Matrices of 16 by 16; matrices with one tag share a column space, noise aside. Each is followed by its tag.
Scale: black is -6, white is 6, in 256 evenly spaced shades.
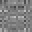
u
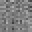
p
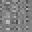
p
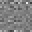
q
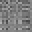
p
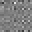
q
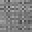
p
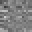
u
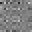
q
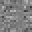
u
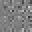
u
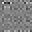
q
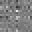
u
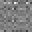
q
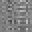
p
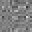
u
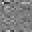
q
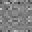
q
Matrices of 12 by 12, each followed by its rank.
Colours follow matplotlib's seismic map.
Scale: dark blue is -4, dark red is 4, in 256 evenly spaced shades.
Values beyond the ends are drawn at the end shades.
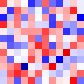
full rank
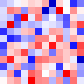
full rank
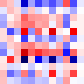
two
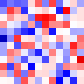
full rank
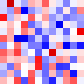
full rank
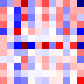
two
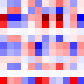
two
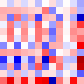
two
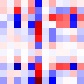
two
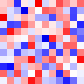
full rank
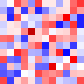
full rank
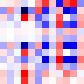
two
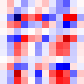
two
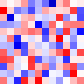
full rank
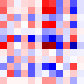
two
